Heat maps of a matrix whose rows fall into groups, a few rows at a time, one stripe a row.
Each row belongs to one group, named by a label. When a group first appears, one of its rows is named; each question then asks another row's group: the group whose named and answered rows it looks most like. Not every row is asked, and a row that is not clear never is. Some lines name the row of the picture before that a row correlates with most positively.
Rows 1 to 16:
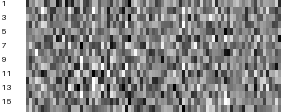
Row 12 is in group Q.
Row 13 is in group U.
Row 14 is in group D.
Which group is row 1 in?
Q
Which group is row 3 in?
Q
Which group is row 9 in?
D
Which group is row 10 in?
U
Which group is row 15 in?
Q
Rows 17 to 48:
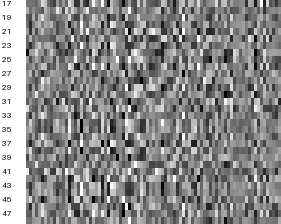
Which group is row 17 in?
U
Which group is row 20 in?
D
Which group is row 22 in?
U
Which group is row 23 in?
D
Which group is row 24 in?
Q
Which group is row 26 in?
U
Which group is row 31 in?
Q
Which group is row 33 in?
U
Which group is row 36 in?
U
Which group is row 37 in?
D
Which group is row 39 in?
Q
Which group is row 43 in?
D
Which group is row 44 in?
D
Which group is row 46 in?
U
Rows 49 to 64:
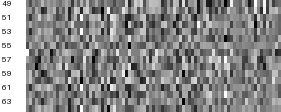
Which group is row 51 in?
D
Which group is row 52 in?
U
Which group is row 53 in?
D
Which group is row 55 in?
Q
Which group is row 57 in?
Q
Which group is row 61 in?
D
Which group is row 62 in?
Q
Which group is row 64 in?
D
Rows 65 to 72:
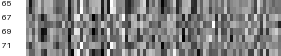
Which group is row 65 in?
D
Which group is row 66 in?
D
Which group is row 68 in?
Q
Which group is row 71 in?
D
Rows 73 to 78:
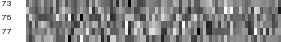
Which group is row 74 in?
Q
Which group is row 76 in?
U
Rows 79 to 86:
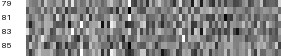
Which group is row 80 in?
Q
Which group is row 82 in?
D
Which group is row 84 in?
U
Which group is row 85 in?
Q
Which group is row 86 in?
D
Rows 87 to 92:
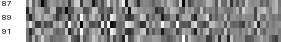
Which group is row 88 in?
Q
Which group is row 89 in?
D
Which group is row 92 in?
U
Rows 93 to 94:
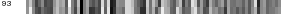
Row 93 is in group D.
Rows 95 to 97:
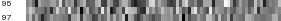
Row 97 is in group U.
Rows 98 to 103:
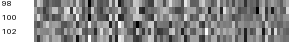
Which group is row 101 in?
D
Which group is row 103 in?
D
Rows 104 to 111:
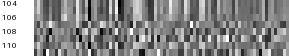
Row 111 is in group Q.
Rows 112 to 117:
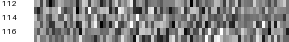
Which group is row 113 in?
D
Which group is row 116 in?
Q
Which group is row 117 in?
U
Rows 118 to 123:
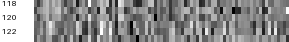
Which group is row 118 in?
D
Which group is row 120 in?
D
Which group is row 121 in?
U
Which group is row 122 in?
U
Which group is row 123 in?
Q
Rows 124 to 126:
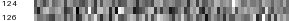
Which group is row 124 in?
Q
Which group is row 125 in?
D
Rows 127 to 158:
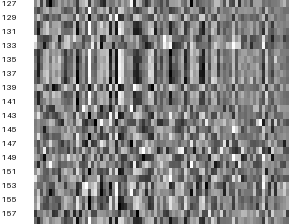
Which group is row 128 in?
D
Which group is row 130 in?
D
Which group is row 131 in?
D
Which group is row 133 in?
Q
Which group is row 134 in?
D
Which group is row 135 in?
D
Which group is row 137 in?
D
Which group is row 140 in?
D
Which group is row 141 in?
D
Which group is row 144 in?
U
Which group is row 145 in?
Q
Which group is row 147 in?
U
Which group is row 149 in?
Q
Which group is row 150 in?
U
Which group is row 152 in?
Q
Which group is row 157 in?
Q
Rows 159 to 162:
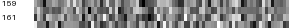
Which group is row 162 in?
Q
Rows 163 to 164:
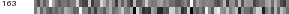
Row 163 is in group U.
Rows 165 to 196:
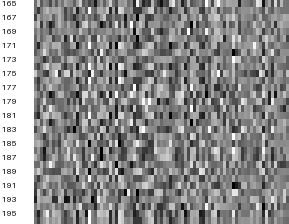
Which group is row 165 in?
U
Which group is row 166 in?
D
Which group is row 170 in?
Q
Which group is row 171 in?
D
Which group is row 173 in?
Q
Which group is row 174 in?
D
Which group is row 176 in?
D
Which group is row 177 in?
U
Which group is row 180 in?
U
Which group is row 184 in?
Q
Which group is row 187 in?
Q
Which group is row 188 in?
U
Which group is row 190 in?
D
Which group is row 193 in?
Q
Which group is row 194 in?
U
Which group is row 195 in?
D
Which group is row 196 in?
D
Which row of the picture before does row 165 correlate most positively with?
164
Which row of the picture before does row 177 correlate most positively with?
163
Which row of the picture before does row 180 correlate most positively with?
163
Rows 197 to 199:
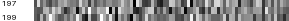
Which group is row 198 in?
D
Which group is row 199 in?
U
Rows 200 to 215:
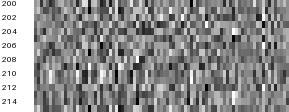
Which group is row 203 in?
U
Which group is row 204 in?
Q
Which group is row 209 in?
D
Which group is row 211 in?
U
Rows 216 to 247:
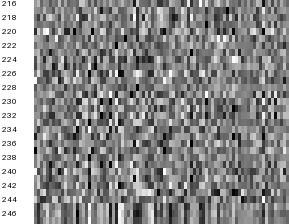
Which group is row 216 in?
U
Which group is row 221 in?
Q
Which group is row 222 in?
U
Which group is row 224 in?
Q
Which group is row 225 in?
Q
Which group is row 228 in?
Q
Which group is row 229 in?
U
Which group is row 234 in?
D
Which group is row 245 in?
D
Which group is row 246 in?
D
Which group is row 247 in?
D
